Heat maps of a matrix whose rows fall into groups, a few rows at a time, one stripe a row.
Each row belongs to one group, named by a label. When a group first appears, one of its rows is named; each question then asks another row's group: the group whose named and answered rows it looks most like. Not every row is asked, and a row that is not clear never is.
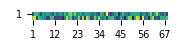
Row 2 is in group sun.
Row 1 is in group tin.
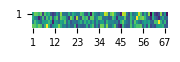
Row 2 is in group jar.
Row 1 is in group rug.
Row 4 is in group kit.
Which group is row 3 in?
tin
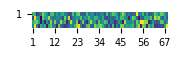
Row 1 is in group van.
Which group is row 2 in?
tin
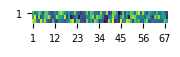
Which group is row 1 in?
kit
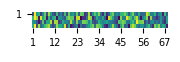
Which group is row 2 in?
sun
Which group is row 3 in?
jar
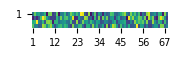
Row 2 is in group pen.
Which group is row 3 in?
jar
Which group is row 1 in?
rug
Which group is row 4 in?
van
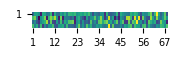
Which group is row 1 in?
tin
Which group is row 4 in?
sun
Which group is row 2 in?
sun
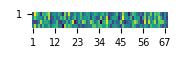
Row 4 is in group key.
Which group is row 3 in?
pen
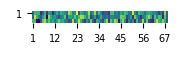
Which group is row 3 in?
van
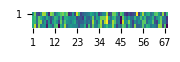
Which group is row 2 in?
key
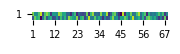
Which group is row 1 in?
kit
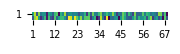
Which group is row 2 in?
tin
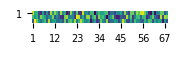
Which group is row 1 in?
jar
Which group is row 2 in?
sun
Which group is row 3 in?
tin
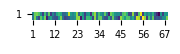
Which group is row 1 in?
rug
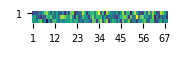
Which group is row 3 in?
key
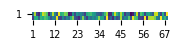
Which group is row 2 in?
pen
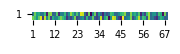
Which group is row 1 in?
rug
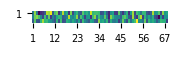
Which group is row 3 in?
pen
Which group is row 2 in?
rug
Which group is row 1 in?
jar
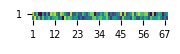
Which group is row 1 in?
jar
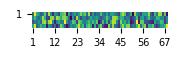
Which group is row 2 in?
van
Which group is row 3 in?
van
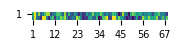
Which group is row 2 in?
van
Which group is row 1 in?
kit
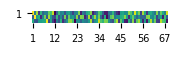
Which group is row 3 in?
pen
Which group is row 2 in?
rug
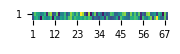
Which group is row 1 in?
rug
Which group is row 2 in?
tin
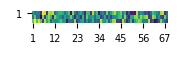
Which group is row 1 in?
van
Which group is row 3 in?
kit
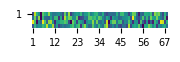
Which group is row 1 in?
tin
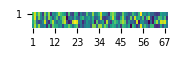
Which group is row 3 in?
van
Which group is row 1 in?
kit
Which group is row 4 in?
key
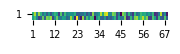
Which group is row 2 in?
jar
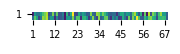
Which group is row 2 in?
pen
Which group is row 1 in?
pen
